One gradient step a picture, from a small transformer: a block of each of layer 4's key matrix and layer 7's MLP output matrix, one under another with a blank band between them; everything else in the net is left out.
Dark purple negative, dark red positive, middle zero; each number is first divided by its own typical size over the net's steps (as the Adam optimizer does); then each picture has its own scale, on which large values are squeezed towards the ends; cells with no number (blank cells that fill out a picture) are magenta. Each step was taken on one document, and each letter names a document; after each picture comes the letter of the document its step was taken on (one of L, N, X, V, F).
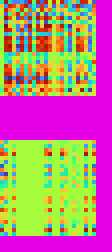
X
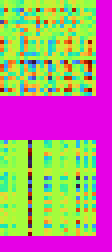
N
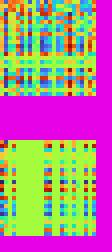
X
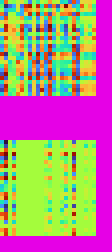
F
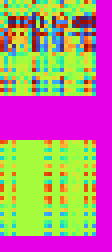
X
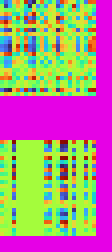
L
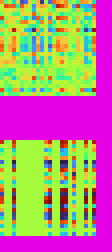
L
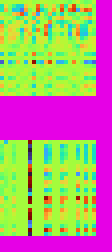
N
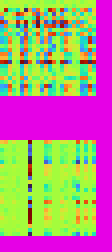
N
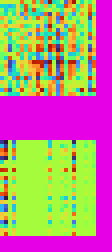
F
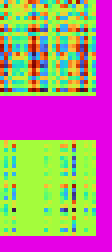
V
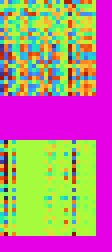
F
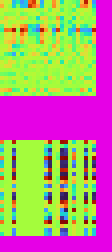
L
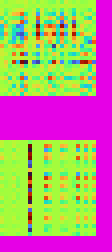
N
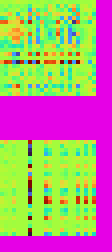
N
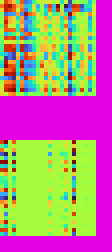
F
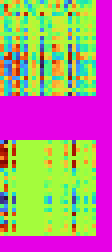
F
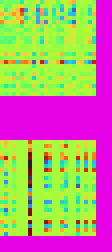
N
